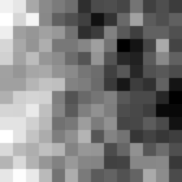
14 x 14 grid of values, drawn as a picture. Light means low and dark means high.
On average the colour sits 50% of the way up the scale. Values rise toward the right. The ninth with the highest average is the middle right. There are no regular stripes.
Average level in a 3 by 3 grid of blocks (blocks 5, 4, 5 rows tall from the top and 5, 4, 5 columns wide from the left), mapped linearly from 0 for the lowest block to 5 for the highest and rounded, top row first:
1 4 4
0 3 5
0 2 4
